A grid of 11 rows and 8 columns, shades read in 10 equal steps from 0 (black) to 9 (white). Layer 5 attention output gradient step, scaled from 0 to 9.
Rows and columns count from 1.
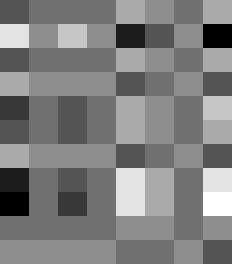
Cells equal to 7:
2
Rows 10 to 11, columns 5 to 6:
5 5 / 4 4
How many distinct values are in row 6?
4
